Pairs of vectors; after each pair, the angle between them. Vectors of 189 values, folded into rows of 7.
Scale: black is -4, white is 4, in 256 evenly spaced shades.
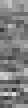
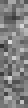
orthogonal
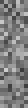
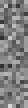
partly opposed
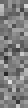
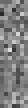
orthogonal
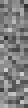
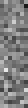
nearly parallel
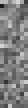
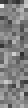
nearly opposite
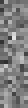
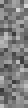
partly opposed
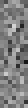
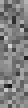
orthogonal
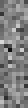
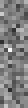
nearly opposite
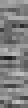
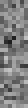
orthogonal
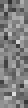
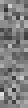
orthogonal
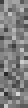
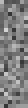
nearly opposite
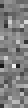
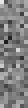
partly opposed
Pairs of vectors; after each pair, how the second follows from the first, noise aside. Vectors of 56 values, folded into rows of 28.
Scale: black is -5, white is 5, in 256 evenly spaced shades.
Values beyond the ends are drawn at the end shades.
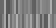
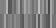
reversed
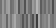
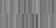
shrunk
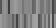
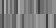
reversed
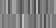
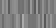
shrunk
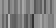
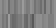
shrunk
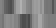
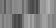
wrapped around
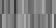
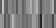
reversed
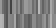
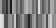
scaled up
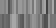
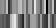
scaled up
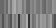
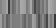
wrapped around
